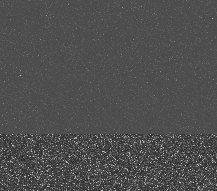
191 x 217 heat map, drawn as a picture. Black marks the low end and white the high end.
Histogram: skewed, a long tail of high values. Slope: none. Average level on the scale: 30%. Seam: horizontal, 70% of the way down, the top part calmer. Stripes: none.
